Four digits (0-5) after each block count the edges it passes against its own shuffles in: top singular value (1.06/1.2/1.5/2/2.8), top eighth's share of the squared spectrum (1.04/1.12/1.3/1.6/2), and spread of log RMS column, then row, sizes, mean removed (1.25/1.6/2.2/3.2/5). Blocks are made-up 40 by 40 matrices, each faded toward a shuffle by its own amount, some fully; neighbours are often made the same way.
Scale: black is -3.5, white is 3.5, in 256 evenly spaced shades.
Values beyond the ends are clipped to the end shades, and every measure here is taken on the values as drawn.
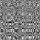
4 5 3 3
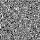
2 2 1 0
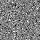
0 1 0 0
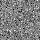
0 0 0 0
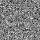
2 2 0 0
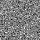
1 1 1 0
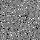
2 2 0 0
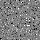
0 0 0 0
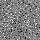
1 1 0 0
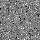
1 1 0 0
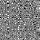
3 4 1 2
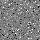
0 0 0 0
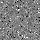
0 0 0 0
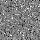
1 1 0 0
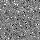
0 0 0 0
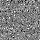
0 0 0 0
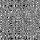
3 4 2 2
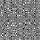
3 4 2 2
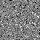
2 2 0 0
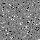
1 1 0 0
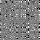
4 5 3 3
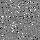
2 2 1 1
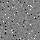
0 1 0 0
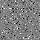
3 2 0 1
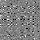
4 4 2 2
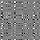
4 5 3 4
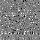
3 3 1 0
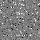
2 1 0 0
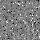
1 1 0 0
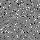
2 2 0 0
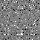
3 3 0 1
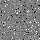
2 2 0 0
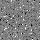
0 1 0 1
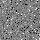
0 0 0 0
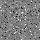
2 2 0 0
